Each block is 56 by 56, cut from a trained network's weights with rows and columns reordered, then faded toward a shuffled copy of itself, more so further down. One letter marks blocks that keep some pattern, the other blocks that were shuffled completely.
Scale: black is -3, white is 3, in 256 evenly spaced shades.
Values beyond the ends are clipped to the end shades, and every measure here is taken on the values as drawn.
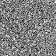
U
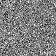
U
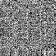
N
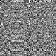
N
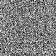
N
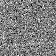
U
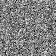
U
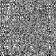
N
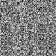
N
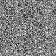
N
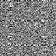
N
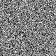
U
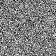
U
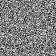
U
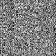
N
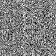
N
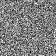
U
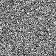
U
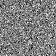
U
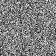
U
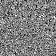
U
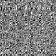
N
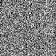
N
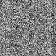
N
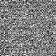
N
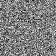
U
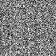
N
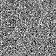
N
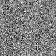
N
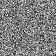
U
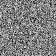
U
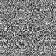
N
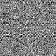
N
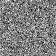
U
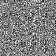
N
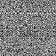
N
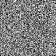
N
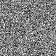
U
